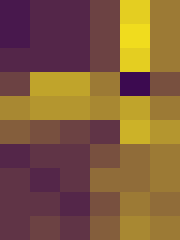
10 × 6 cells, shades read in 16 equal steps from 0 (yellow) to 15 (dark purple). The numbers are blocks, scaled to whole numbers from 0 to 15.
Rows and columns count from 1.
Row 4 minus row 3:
-2 -9 -9 -4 14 3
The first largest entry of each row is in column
1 1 1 5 6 4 1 2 3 1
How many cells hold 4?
3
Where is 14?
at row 1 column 1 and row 2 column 1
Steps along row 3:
same same down down up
